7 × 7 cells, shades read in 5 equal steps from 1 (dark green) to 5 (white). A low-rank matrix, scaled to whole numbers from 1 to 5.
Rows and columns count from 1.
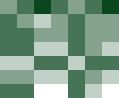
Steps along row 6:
same up same down up up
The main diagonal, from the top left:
3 3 3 4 4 3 5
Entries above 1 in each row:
5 7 7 7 7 7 7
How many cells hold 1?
2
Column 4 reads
2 3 3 4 2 4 5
